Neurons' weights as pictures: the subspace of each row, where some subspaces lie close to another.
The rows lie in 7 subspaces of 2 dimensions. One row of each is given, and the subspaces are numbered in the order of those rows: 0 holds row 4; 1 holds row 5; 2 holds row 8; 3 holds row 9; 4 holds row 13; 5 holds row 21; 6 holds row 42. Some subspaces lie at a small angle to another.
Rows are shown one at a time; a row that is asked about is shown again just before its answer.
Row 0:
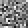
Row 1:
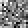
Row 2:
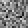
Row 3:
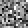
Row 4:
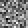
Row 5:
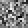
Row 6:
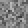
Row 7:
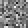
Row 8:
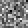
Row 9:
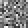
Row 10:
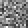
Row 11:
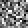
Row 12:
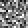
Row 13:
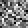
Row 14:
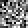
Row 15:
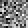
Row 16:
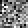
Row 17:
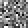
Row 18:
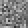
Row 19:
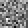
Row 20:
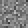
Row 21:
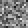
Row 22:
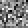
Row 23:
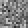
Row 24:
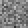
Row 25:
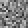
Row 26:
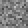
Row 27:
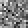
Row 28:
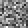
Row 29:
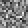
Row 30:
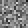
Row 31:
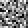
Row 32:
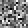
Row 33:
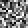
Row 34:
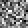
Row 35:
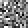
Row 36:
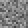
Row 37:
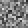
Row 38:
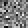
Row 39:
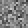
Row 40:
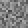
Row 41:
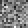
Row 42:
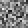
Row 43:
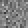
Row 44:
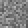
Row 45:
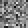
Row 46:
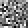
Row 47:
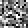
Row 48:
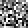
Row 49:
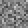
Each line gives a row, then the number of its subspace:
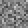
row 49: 4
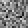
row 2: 5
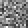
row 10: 5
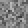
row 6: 1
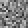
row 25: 6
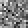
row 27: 4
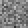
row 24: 4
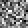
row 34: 2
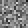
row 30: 1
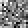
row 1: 4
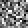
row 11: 2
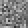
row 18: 2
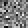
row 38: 3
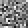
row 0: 6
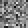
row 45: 3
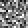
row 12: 0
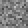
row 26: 5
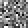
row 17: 3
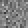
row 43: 1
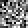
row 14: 2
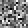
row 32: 1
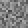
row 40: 6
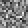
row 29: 5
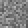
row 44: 5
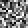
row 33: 6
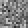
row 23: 2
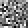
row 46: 6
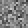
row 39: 1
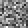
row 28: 5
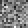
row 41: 4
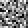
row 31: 0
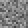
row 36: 0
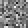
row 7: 3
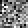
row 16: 4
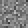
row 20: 1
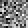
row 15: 5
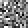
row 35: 3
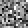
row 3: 2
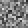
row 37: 6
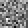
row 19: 0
